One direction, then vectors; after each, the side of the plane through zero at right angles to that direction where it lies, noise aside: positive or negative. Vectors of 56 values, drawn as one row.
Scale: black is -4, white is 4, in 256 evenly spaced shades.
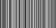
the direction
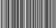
negative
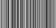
negative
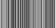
negative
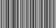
negative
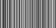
positive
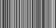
positive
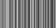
positive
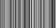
positive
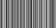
negative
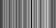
positive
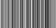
negative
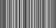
positive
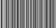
negative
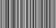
negative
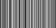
positive
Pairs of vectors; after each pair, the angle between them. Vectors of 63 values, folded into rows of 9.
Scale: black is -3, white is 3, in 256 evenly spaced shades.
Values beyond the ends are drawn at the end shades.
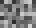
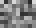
nearly opposite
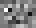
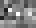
partly opposed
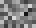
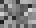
nearly opposite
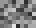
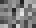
partly opposed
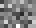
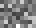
nearly parallel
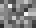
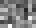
orthogonal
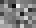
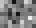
orthogonal
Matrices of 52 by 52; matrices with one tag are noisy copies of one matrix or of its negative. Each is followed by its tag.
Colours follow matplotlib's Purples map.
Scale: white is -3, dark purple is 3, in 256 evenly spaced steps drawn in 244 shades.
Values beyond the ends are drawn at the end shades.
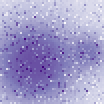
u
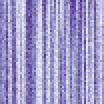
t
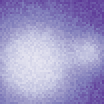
u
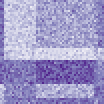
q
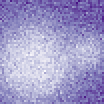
u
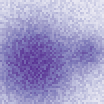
u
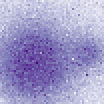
u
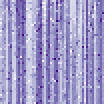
t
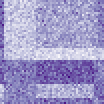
q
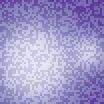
u
